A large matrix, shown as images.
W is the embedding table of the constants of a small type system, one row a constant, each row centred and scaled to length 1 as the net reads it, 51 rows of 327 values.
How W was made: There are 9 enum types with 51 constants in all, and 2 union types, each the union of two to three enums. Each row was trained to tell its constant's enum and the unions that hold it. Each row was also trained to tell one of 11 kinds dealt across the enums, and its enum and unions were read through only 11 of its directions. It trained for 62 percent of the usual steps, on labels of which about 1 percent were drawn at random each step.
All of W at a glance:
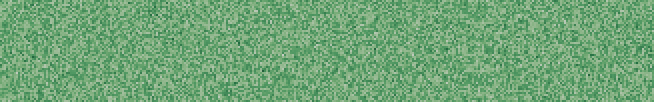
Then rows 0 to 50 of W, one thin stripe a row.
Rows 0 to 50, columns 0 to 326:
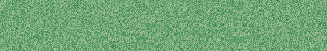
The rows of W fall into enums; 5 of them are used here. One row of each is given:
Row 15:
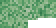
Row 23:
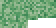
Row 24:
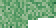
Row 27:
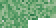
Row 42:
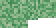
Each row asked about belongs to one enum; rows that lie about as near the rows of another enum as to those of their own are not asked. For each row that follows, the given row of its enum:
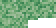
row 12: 42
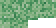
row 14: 23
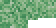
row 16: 27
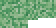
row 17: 42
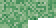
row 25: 23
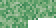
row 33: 42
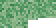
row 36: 15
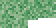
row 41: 42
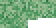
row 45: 23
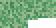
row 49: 23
